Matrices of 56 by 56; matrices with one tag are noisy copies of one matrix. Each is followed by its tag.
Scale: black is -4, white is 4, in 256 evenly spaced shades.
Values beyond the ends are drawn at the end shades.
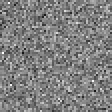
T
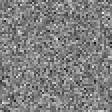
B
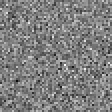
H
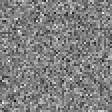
B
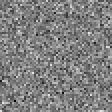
B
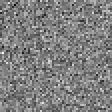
T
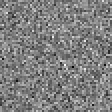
H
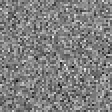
H
